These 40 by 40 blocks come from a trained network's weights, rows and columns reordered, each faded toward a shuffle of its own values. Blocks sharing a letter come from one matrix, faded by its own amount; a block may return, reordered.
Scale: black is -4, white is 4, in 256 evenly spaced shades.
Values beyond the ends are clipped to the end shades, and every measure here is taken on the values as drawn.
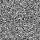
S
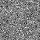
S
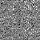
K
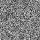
S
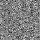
S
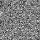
K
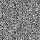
S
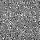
K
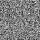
S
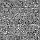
K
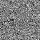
K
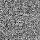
S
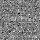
K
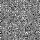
K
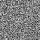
S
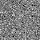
K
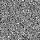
S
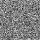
S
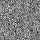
S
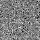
K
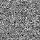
K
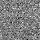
K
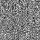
S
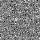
K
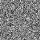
S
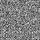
S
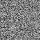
S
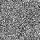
S
